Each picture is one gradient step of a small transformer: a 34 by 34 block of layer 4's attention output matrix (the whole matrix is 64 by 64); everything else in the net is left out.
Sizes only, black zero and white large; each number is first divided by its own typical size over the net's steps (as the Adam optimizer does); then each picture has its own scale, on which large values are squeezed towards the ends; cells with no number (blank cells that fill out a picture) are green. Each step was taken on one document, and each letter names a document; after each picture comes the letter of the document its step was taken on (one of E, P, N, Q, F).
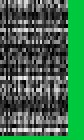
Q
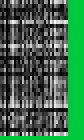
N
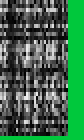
Q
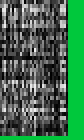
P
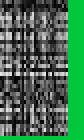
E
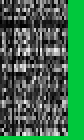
Q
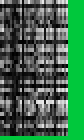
E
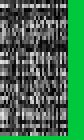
P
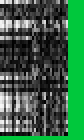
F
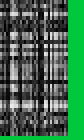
N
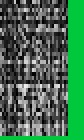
Q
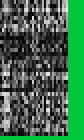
F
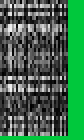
P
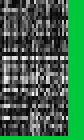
F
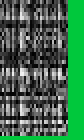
Q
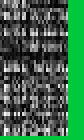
F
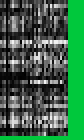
N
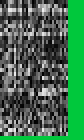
P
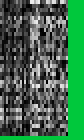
E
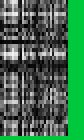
N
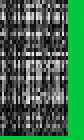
Q
